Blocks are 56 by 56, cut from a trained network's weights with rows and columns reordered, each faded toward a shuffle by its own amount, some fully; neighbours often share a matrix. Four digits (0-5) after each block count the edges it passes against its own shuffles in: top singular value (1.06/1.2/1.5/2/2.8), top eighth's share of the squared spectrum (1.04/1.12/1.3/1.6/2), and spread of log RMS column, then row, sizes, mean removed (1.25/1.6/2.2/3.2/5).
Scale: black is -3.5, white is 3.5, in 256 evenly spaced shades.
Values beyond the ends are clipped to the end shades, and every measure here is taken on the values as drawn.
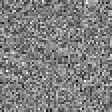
3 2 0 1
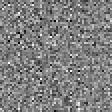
3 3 2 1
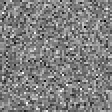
0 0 0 0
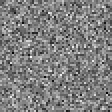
0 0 0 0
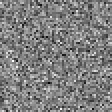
0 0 0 0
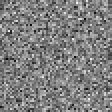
2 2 0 1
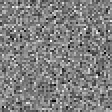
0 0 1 0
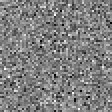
1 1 0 0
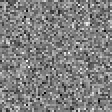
0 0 0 0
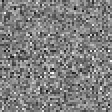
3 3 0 2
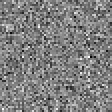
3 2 1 0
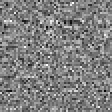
3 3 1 2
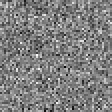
3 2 0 1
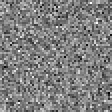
1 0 0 0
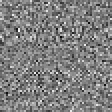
3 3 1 2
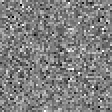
2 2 1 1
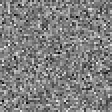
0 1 0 0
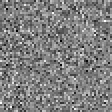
2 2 1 0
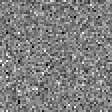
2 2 1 0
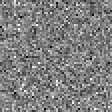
1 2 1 0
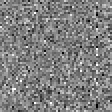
2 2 1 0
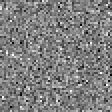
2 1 1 0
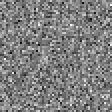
0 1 0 0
